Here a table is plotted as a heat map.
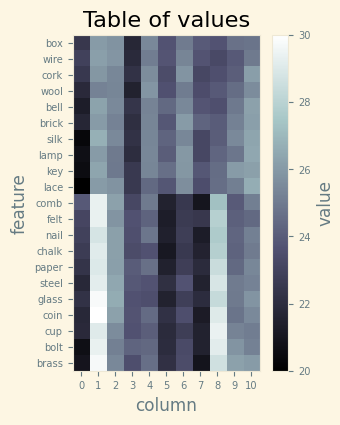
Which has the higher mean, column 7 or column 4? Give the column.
4
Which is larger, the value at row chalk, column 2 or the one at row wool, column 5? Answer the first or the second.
the first
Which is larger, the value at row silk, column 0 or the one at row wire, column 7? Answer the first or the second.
the second
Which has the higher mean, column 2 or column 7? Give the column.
2
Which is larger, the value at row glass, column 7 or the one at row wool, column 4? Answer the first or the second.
the second
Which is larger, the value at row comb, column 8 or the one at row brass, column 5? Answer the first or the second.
the first
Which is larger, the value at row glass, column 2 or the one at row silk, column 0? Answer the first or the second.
the first
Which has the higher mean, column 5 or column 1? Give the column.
1
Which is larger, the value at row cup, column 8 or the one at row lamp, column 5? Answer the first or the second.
the first
